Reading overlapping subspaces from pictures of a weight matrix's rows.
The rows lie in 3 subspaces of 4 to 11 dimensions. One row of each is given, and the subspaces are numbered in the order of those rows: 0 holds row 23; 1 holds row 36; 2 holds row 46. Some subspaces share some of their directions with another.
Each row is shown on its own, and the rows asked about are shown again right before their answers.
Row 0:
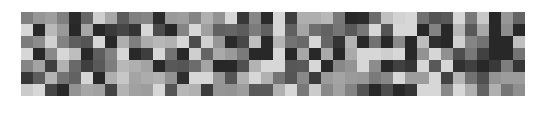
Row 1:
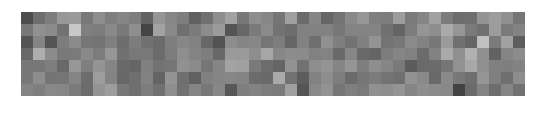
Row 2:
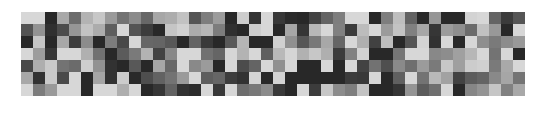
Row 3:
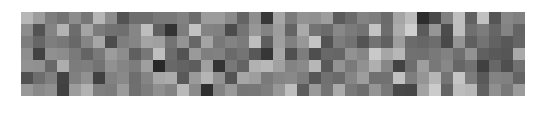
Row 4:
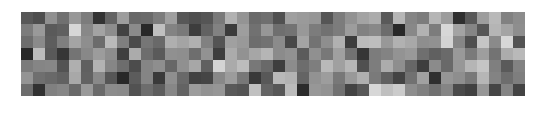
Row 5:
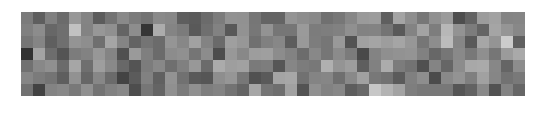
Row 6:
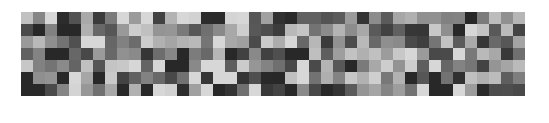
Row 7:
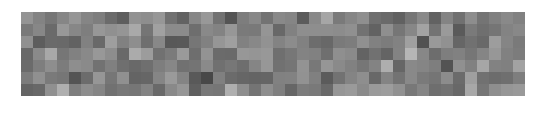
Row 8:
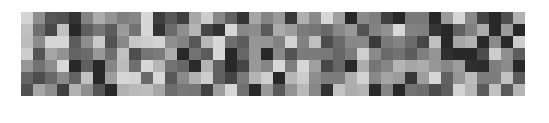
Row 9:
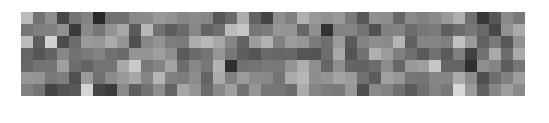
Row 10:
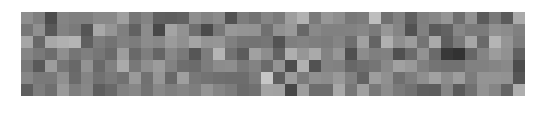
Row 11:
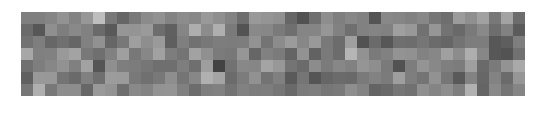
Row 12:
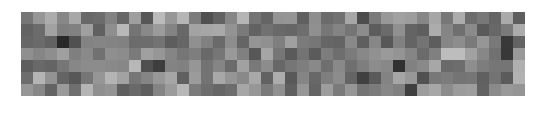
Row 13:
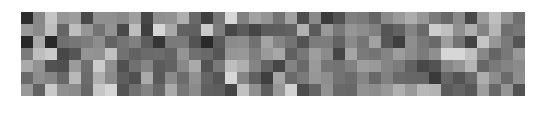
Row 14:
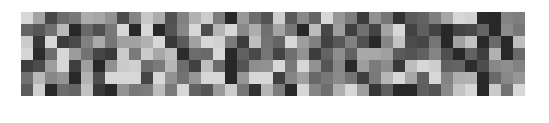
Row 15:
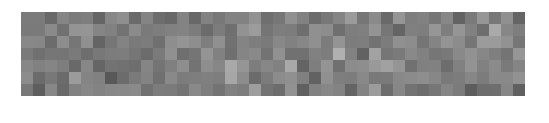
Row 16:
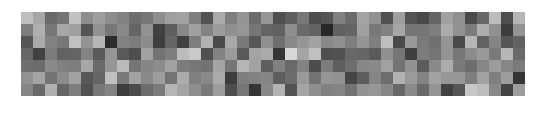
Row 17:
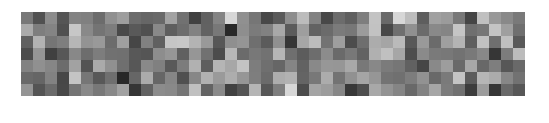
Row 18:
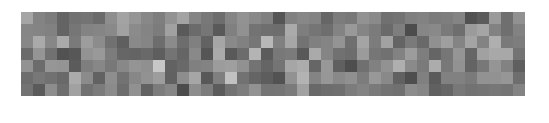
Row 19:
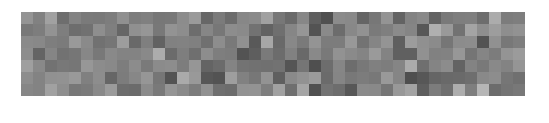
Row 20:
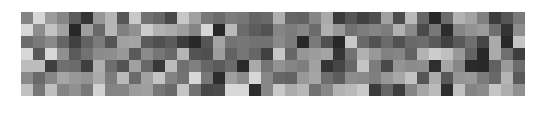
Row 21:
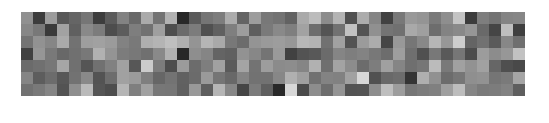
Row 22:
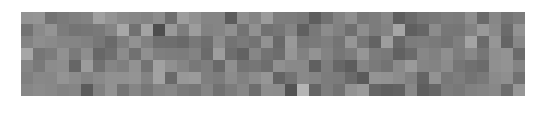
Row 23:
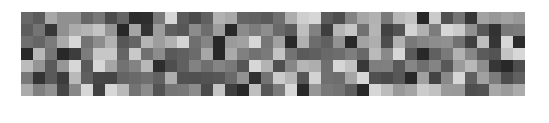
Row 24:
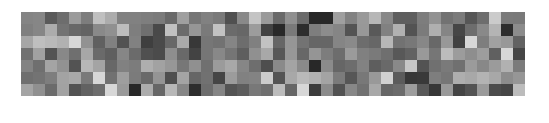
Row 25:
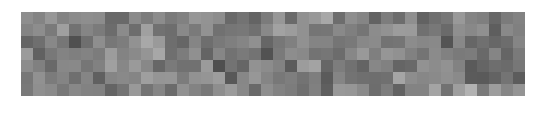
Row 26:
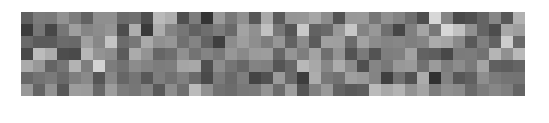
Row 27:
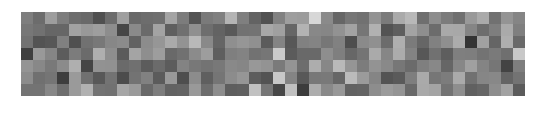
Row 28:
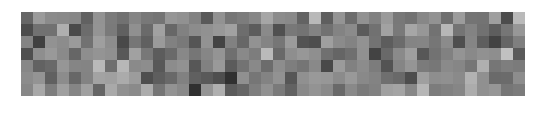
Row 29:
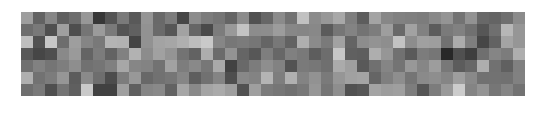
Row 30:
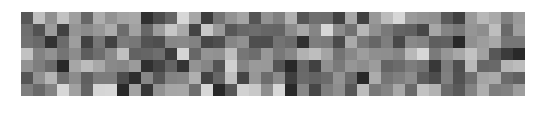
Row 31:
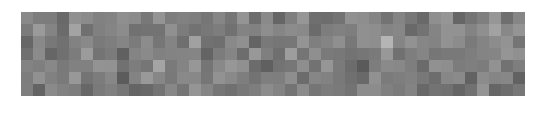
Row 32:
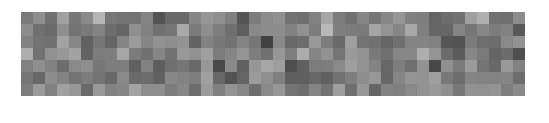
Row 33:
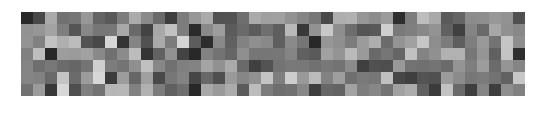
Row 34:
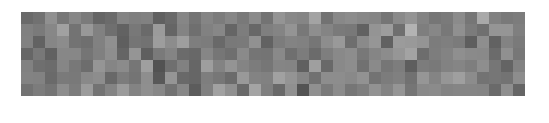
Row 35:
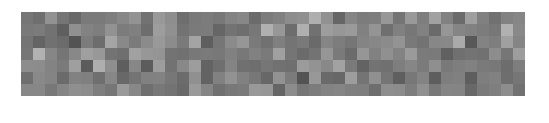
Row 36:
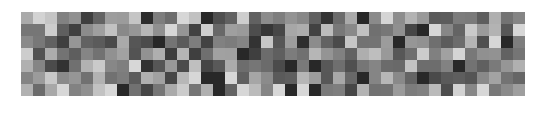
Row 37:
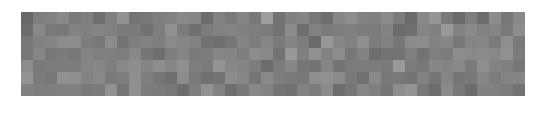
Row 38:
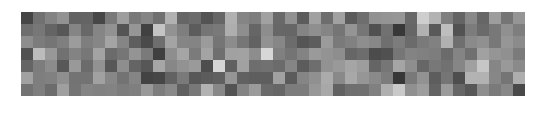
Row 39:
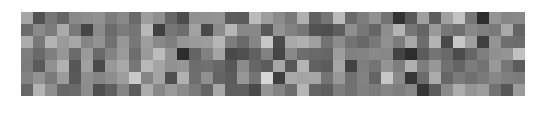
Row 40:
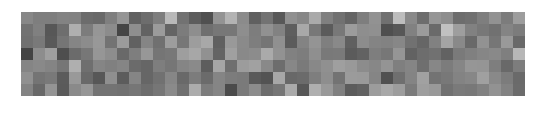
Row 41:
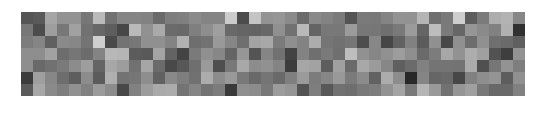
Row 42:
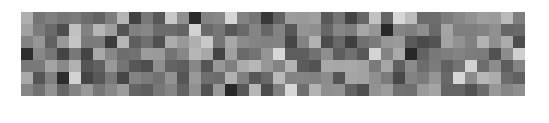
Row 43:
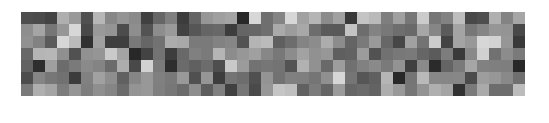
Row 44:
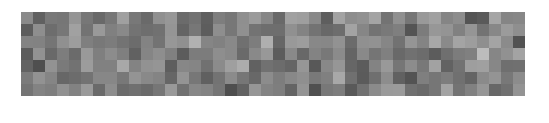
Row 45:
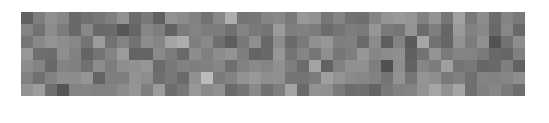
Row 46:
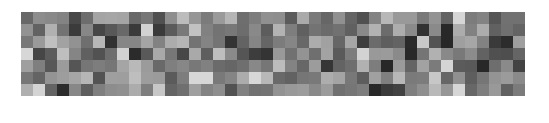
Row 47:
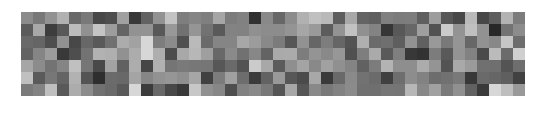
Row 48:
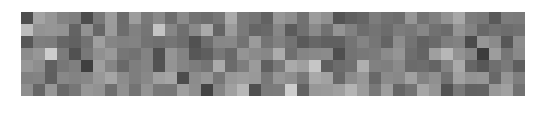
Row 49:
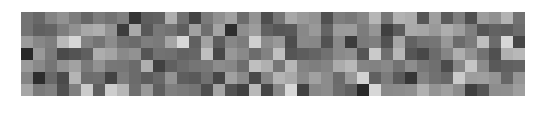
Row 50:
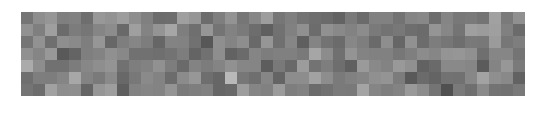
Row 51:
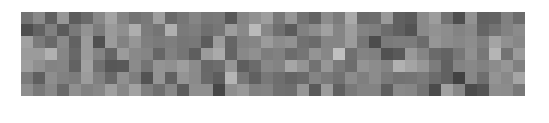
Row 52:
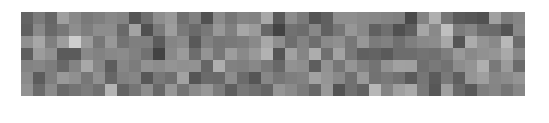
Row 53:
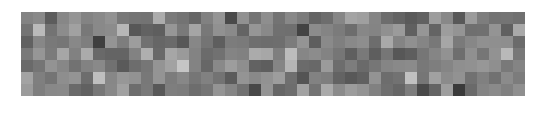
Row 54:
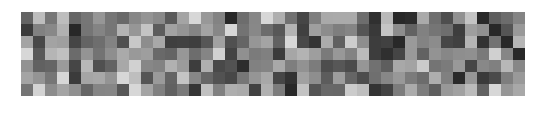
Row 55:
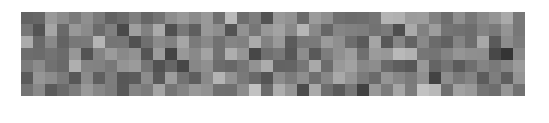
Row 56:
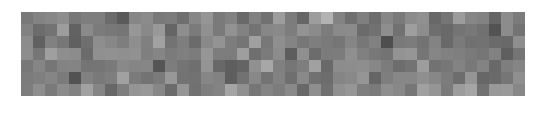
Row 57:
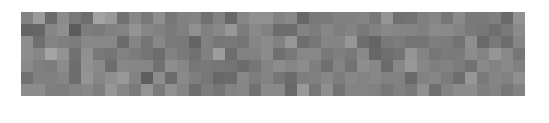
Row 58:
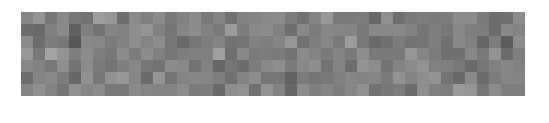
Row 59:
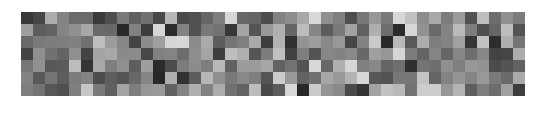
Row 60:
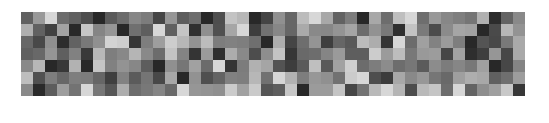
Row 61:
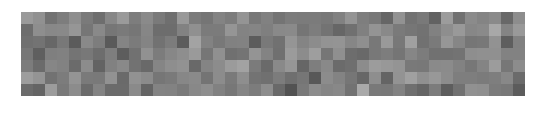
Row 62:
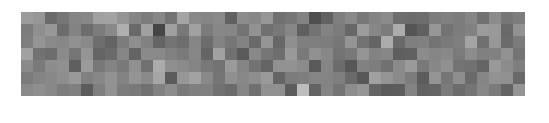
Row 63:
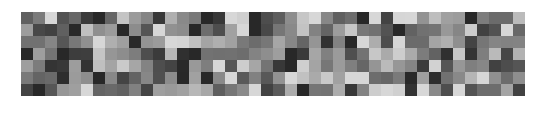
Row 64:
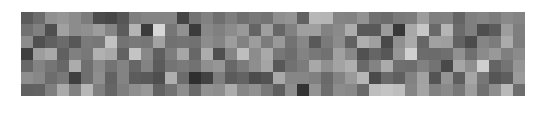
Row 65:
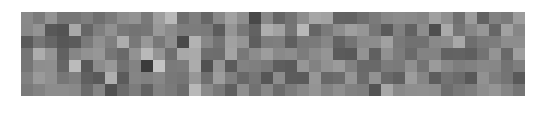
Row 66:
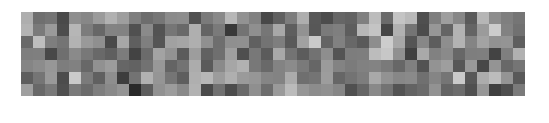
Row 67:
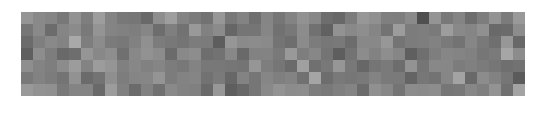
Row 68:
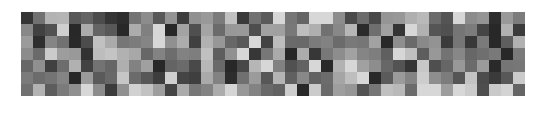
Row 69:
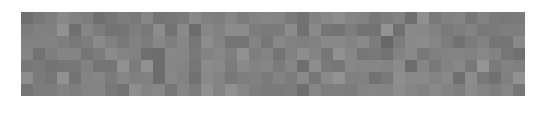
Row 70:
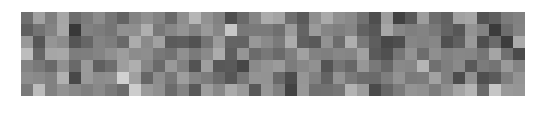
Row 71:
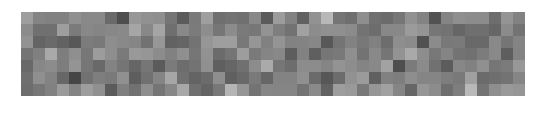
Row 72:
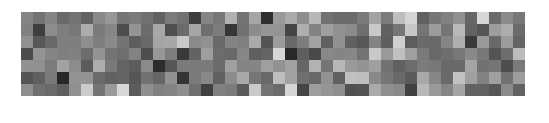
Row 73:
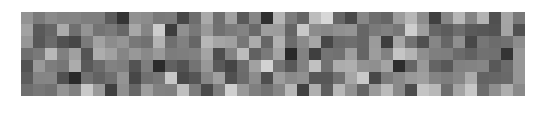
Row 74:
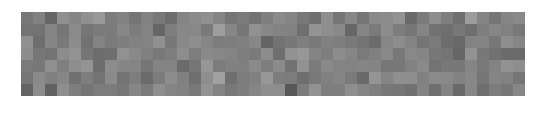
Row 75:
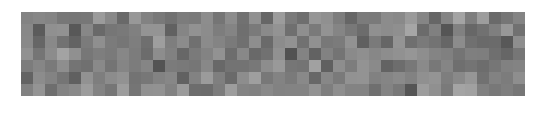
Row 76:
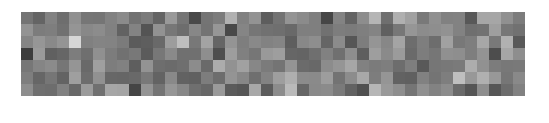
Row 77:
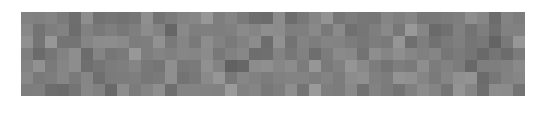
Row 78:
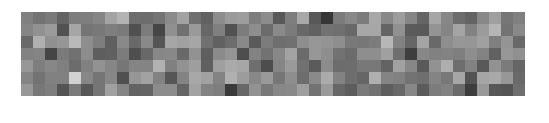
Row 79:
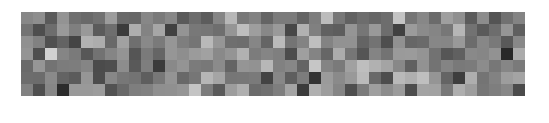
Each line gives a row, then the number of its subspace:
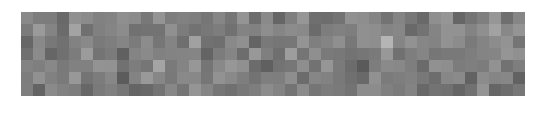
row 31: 0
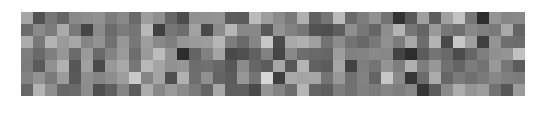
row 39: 1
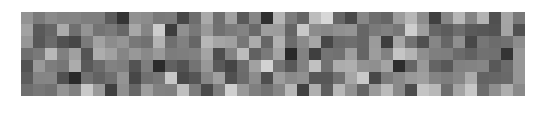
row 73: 2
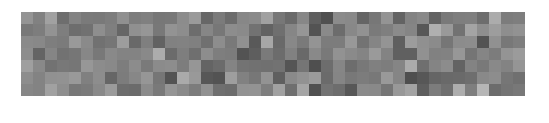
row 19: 1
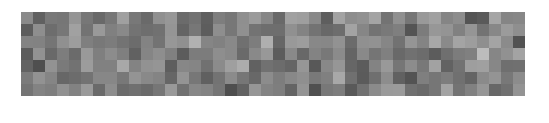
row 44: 1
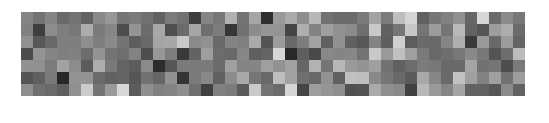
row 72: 0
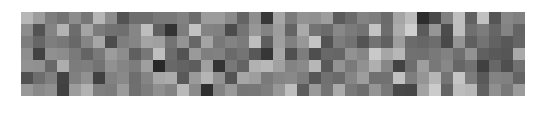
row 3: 0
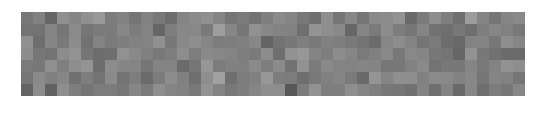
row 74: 1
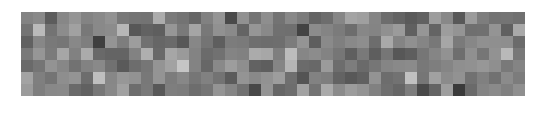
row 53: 1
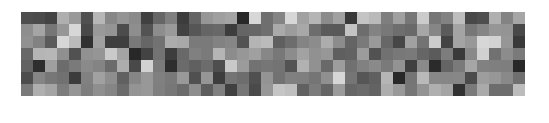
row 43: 1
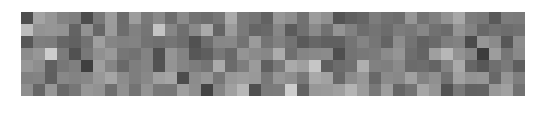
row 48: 1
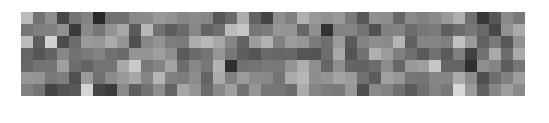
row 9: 1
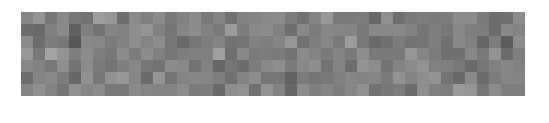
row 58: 0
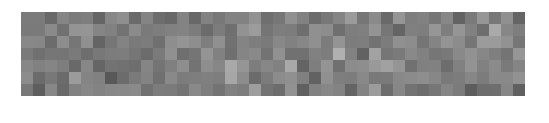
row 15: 0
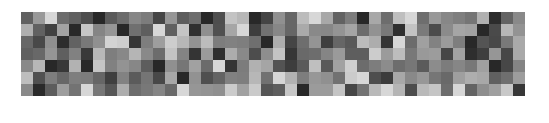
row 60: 1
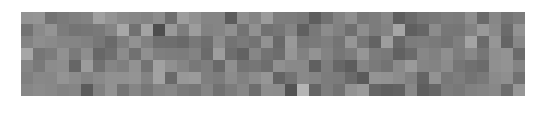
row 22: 2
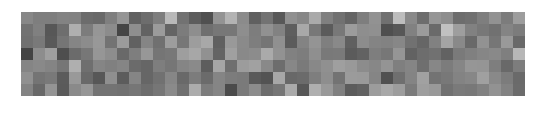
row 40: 0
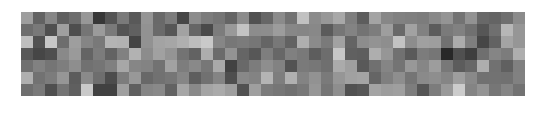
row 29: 1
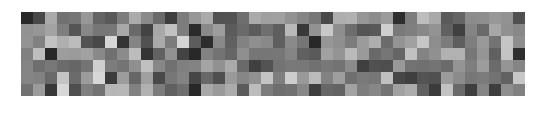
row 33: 0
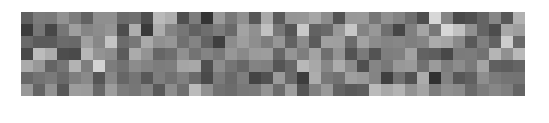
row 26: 0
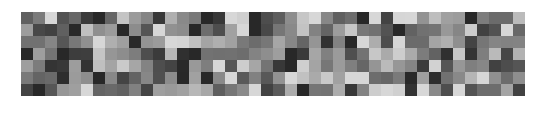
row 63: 1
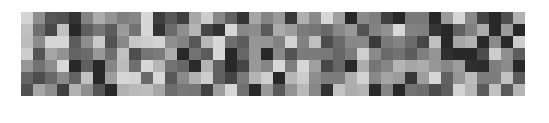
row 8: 1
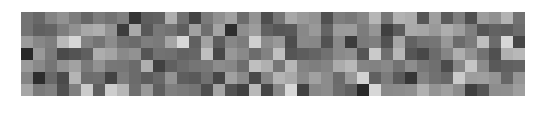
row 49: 0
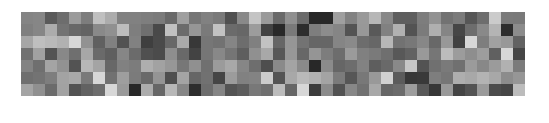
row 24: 0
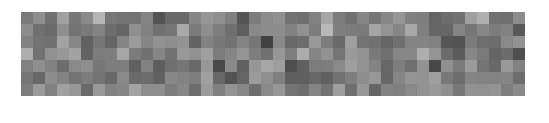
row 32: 1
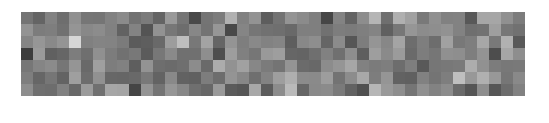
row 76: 0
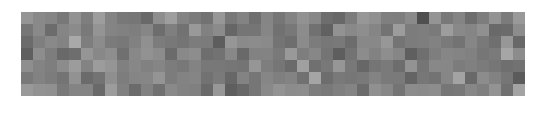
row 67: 0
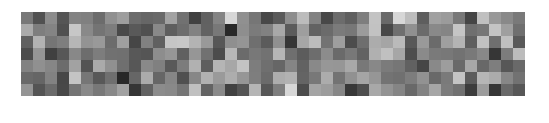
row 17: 2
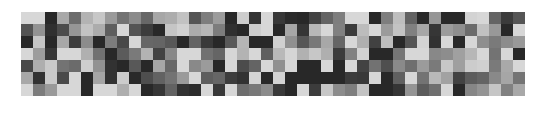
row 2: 1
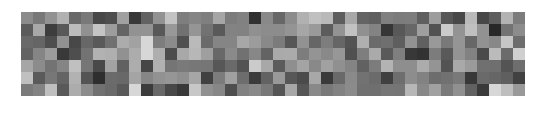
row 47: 0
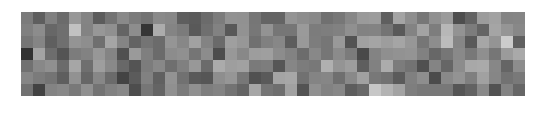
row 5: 2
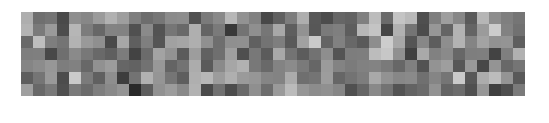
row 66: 2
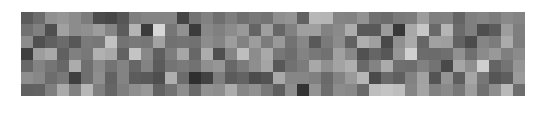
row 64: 2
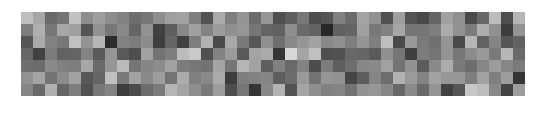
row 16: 0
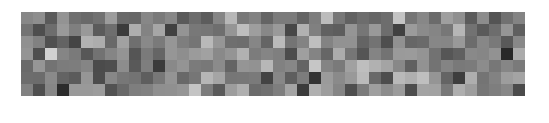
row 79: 0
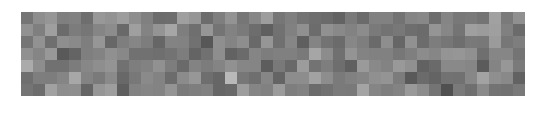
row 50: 1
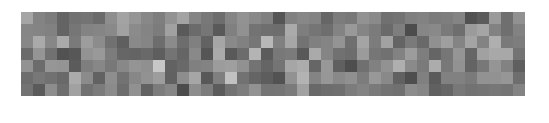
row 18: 1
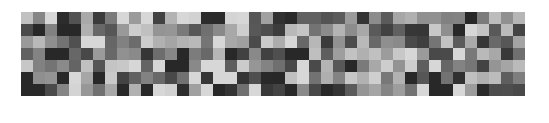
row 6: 1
